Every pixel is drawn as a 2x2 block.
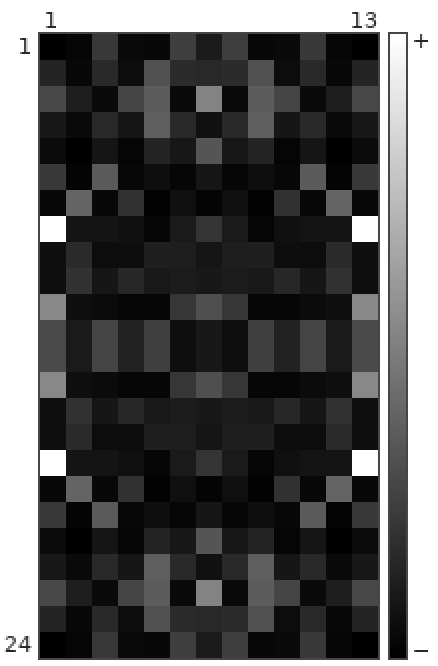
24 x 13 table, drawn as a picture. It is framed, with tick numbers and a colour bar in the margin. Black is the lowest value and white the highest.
It mirrors both left to right and top to bottom. The values are skewed, with a long tail toward high values. The centre is the calmest part.
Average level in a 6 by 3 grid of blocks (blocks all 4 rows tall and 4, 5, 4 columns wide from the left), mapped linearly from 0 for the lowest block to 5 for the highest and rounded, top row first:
151 | 303 | 222 | 222 | 303 | 151
